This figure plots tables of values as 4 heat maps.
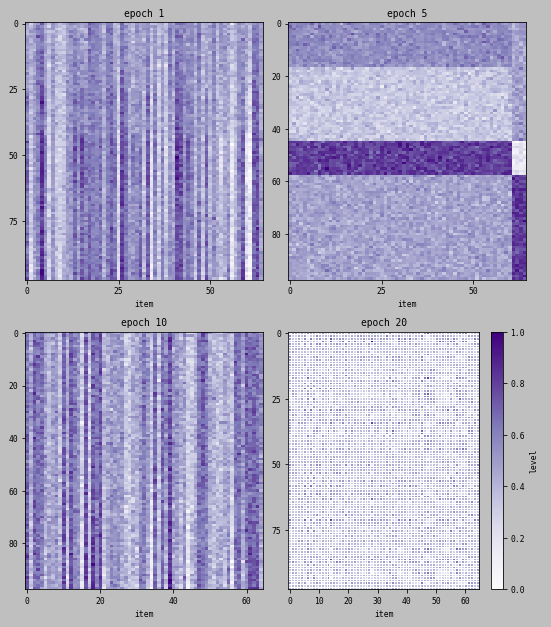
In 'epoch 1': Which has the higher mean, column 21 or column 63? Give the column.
63
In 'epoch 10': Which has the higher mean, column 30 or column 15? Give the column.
30
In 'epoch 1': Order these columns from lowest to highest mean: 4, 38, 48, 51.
38, 48, 51, 4
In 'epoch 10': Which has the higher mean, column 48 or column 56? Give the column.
48
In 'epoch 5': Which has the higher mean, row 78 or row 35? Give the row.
78
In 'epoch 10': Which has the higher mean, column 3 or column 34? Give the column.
3
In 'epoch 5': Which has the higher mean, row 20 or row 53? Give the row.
53
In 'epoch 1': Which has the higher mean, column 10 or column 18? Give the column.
18
